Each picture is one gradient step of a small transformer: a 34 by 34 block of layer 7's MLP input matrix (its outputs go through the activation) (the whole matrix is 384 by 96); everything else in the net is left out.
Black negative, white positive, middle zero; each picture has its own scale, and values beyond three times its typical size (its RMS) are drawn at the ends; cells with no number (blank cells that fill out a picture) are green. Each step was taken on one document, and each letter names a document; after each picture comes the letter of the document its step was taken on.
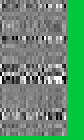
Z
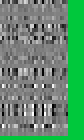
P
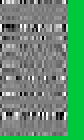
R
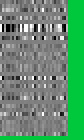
R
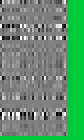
R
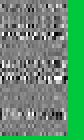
Z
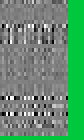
P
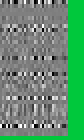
P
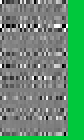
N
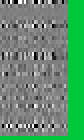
P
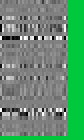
R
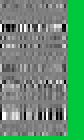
N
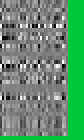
Z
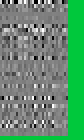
P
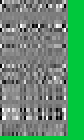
Z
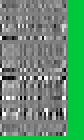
N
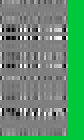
R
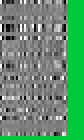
N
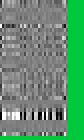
N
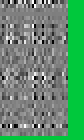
P
